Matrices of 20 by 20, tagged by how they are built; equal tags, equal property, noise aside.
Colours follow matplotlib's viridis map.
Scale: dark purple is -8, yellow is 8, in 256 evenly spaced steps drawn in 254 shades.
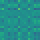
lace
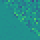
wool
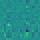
lace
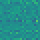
lace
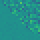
wool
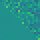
wool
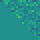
wool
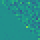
wool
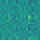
lace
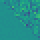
wool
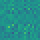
lace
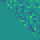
wool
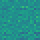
lace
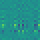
lace
